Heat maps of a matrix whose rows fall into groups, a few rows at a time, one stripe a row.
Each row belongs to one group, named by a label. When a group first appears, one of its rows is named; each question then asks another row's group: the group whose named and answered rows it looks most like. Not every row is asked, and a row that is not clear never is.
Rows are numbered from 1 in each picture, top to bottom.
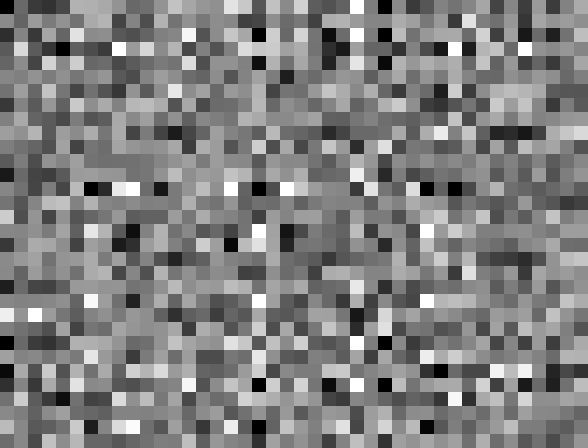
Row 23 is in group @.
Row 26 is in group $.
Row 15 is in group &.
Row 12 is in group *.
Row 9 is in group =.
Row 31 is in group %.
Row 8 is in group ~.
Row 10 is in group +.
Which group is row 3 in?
*
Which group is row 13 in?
*
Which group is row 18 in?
$
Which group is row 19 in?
+
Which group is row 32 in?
*
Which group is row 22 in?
$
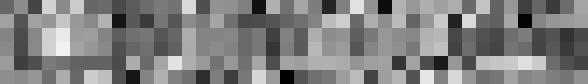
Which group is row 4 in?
&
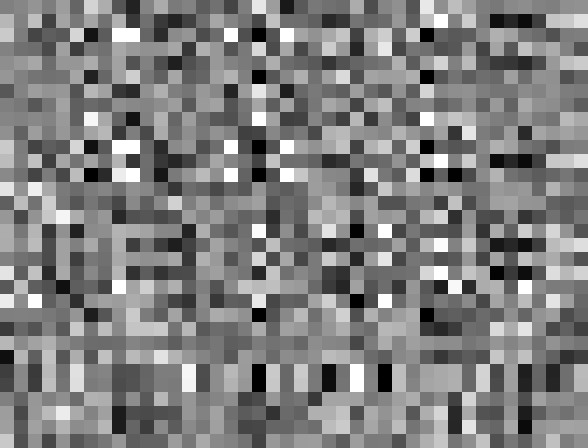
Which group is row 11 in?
%
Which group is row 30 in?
&
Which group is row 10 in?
&
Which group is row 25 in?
@
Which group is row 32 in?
+
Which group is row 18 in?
+
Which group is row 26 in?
~
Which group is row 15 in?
~
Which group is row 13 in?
%
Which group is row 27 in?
*
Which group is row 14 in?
@
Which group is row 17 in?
@
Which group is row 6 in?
%
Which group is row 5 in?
+
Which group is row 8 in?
@
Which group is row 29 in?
&
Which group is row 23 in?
%
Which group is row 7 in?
$
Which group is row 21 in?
=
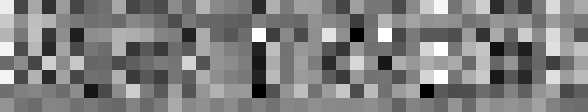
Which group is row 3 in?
@
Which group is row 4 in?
+
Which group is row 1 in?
+
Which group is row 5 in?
*
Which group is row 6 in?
+
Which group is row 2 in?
@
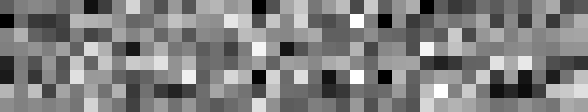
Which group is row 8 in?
$
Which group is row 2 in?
*
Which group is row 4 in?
$
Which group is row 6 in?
*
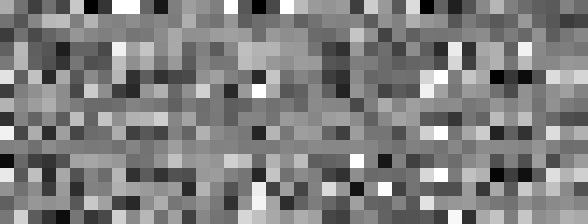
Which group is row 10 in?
+
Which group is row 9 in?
~
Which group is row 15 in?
$
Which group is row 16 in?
=
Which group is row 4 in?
=
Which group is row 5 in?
=
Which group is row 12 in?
*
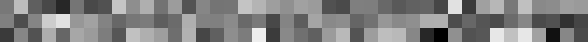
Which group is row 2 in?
&
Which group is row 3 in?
~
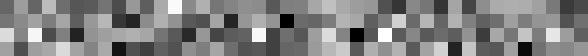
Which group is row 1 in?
~
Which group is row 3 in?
@
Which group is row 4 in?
&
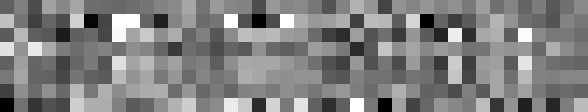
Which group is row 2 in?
%
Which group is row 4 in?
@
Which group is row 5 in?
=
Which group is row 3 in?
=
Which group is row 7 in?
~
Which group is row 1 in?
*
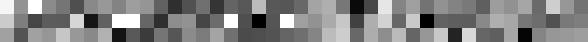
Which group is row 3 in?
&
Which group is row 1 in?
@
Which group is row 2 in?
%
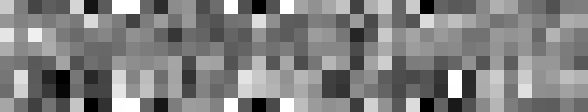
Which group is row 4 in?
@
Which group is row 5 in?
@
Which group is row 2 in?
$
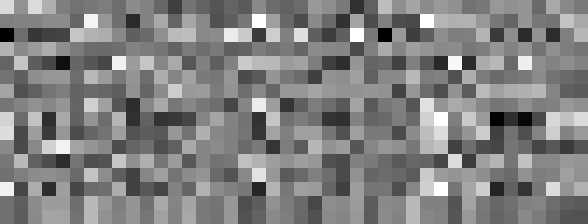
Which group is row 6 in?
&
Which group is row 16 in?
&
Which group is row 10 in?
+
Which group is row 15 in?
&
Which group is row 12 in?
=
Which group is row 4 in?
@
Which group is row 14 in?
+
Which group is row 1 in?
@
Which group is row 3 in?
*
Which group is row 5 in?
=
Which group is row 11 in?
&
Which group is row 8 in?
$
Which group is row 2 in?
$
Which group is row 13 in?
$
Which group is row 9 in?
+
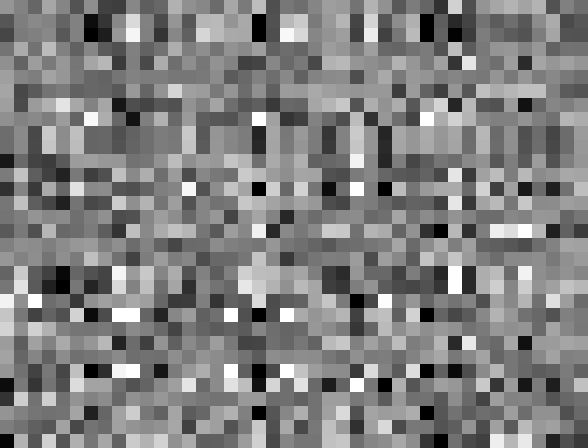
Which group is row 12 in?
*
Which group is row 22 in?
@
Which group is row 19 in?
$
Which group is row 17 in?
~
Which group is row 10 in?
*
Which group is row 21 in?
=
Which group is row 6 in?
@
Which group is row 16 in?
$
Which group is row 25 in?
&
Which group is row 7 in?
~
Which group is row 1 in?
~
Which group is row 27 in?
%
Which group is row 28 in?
*
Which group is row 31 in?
@
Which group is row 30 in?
%
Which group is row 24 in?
@
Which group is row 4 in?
~
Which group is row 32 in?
~
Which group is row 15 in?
=
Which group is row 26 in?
+
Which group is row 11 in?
*
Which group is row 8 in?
&
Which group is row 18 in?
+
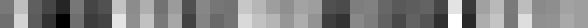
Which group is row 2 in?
=
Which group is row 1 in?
=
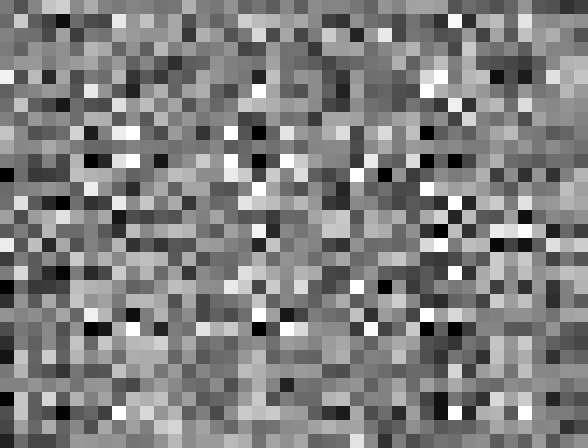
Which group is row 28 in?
$
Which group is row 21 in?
*
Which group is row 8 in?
=
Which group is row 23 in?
$
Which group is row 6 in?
+
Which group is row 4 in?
&
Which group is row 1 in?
&
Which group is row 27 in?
=
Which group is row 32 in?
*
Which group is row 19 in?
~
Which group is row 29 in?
~
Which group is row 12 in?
%
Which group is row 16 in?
&
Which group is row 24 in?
%
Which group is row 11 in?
@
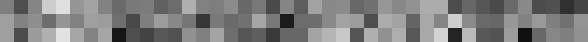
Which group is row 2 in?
$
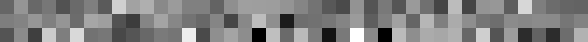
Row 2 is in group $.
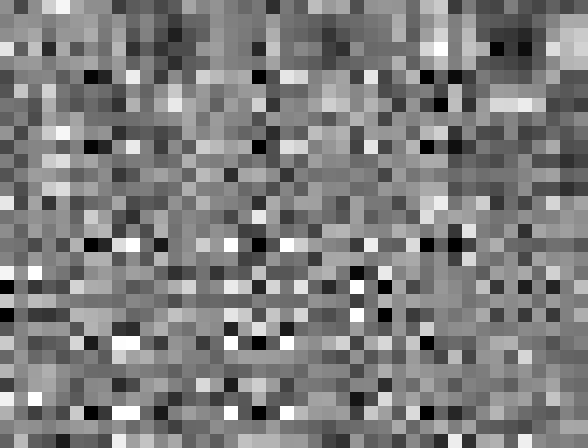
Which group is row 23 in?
*
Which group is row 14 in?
&
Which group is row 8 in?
~
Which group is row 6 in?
%
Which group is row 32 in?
=
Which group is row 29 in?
@
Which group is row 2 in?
+
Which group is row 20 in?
@
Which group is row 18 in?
%
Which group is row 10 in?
&
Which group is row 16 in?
$
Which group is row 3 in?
+
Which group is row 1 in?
&
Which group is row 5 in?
+
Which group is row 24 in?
$
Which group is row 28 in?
$
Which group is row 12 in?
&
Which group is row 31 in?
+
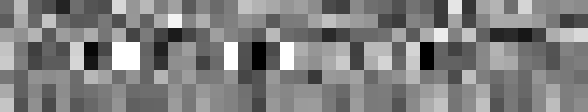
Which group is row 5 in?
%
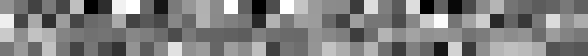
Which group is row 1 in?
%
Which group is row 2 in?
+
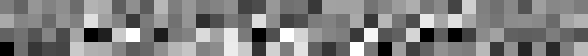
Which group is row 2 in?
$
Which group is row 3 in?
%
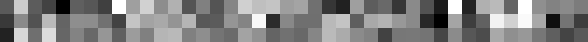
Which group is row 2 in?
~
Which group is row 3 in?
~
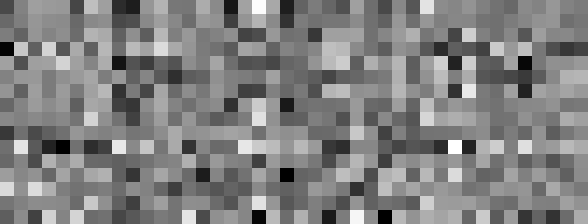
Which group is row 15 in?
$
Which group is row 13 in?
$
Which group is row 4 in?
~
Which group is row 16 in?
*
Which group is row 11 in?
=
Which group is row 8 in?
$
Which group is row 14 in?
@
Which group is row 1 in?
$
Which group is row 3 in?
&
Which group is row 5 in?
&
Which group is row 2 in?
$
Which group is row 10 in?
*
